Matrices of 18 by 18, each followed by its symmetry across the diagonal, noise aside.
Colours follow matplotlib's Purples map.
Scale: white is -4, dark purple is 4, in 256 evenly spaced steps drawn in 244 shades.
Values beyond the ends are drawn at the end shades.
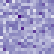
neither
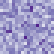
symmetric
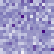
neither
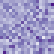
symmetric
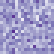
neither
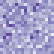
symmetric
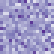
neither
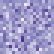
neither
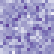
symmetric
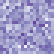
symmetric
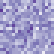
neither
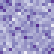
symmetric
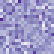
symmetric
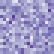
neither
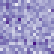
neither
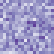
neither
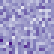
neither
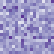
neither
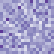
symmetric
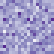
neither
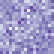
symmetric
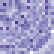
symmetric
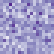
neither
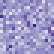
neither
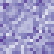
symmetric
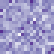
symmetric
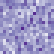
neither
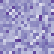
symmetric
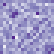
symmetric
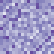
symmetric
